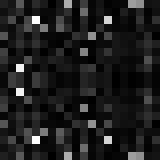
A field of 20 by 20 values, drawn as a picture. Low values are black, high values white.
Mirror symmetry: top to bottom. Seam: none. Histogram: skewed, a long tail of high values. Slope: none. Average level on the scale: 10%.
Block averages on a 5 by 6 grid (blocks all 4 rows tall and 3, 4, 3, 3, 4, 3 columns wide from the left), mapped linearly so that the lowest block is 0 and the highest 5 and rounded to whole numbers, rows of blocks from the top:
233222 | 211212 | 510201 | 211212 | 233222
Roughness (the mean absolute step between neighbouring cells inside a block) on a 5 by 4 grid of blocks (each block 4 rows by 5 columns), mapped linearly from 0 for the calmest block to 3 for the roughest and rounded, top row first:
2 2 2 1 / 1 0 2 0 / 3 0 0 0 / 1 0 2 0 / 2 2 2 1
